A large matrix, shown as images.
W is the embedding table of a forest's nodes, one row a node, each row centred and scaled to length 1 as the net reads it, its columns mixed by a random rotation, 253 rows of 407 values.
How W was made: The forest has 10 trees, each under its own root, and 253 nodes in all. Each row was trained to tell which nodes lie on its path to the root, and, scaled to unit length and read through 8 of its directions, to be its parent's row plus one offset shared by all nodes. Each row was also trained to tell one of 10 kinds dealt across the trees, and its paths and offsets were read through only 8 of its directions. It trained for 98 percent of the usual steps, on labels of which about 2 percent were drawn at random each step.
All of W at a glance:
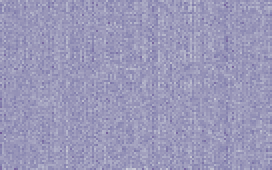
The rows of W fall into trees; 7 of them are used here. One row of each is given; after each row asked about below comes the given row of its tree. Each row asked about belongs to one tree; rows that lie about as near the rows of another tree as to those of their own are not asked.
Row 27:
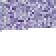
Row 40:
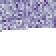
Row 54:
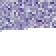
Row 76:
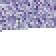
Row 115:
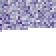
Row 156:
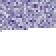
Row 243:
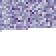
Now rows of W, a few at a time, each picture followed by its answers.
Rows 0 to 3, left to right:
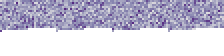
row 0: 156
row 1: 115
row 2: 243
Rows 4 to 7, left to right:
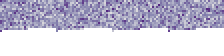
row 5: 156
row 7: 27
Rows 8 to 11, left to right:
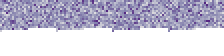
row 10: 156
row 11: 40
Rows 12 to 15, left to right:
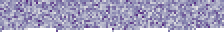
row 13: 76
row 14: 76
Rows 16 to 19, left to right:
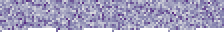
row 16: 40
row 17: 76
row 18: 115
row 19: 115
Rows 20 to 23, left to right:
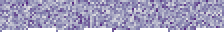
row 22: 243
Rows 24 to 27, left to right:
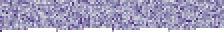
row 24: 243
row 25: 156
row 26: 115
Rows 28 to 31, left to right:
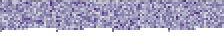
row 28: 243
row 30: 27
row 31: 76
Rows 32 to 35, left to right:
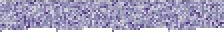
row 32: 243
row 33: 76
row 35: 54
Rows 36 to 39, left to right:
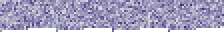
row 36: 243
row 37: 27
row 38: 156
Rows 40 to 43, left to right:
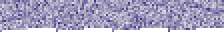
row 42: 243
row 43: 27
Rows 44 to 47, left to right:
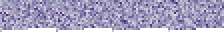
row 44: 115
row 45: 115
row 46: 76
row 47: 243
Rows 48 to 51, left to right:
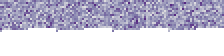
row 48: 243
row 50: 156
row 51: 115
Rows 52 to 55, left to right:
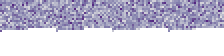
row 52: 156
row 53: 76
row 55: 156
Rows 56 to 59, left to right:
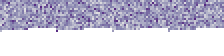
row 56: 243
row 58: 54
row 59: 76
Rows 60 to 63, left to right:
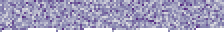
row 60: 243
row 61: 54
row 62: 243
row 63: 76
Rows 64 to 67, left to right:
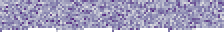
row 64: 243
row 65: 76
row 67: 156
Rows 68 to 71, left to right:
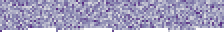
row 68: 76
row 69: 156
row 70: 76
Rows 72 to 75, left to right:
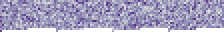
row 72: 243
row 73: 156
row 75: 243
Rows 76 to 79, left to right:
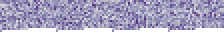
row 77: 40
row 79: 115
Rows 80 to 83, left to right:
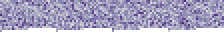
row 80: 40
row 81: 243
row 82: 76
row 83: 76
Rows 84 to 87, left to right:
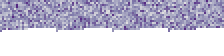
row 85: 243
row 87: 243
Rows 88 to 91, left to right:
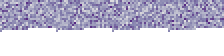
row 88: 243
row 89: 54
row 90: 27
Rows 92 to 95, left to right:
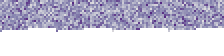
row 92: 76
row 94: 115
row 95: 54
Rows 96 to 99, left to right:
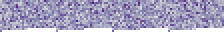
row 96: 156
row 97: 115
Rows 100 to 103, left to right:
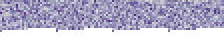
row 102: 54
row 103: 115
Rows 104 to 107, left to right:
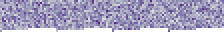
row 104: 54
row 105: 115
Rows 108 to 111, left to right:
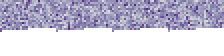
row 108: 156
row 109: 76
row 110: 115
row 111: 115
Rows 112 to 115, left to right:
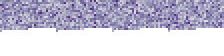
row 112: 115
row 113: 243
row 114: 54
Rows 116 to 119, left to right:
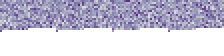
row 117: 76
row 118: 76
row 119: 27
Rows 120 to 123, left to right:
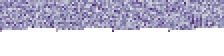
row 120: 156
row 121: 54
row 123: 156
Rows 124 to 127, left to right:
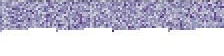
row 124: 243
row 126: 156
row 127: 76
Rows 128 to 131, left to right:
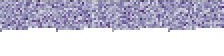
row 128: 76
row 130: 156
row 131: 40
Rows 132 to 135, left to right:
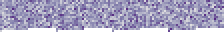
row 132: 243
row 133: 115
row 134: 76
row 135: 156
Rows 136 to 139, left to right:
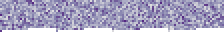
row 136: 76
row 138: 27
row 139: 54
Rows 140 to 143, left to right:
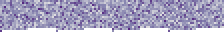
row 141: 54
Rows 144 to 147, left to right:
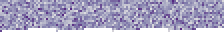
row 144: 243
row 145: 115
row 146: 115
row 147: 54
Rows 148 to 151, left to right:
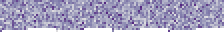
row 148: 76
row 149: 115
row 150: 115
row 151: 156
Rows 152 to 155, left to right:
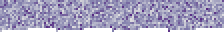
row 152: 54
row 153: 115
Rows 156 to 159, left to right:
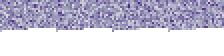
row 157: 115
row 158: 156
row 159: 54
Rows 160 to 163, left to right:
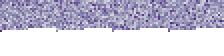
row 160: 76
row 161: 54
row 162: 27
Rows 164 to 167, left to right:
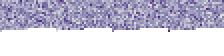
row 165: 54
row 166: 27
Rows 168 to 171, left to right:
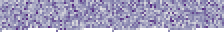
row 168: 243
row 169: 156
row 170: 40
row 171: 54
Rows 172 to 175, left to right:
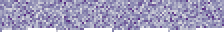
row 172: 76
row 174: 76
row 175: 115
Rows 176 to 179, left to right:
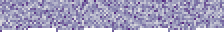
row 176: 243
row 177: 156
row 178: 156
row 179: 76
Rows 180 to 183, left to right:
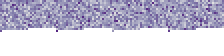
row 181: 156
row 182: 54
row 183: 243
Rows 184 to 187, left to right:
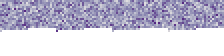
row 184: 115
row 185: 156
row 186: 27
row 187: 54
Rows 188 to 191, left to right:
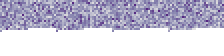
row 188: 54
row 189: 156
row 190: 115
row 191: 40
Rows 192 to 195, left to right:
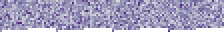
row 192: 54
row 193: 156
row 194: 156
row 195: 156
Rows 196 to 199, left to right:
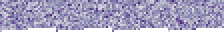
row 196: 156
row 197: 27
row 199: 76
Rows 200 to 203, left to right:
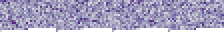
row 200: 76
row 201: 156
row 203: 115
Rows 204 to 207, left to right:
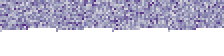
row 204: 115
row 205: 76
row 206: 40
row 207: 243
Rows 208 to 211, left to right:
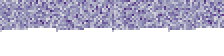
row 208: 115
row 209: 156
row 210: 76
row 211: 115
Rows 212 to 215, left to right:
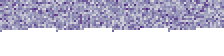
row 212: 115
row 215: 40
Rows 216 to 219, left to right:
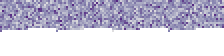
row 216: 27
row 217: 40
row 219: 40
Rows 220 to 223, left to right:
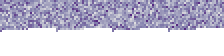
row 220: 243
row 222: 243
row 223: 243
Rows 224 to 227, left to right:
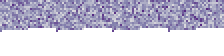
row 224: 76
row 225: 156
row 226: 156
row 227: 243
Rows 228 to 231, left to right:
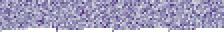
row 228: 40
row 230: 40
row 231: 115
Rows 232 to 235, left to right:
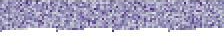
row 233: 243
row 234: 156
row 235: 156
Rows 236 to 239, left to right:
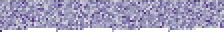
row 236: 156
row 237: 115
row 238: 243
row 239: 40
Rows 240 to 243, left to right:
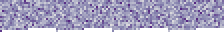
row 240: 243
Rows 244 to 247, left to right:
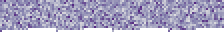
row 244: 76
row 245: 243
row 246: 115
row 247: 243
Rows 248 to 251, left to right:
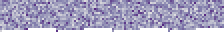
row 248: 115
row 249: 243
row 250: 76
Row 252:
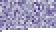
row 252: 54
